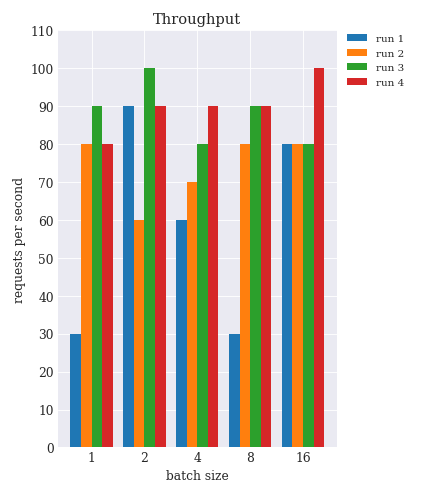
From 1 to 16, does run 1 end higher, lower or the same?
higher
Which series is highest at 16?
run 4
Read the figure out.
Title: Throughput
x-axis: batch size, ticks 1 2 4 8 16
y-axis: requests per second, ticks 0 10 20 30 40 50 60 70 80 90 100 110
Legend: run 1, run 2, run 3, run 4
Values:
run 1: 30 90 60 30 80
run 2: 80 60 70 80 80
run 3: 90 100 80 90 80
run 4: 80 90 90 90 100
